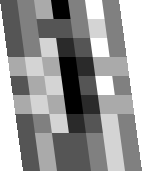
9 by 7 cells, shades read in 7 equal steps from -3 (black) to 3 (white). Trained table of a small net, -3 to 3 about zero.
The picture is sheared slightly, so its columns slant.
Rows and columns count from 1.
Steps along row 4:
up down down up up same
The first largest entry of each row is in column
6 6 6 2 6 2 3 6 6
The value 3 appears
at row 1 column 6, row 3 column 6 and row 5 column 6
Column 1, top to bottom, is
-1 -1 -1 1 -1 1 -1 -1 -1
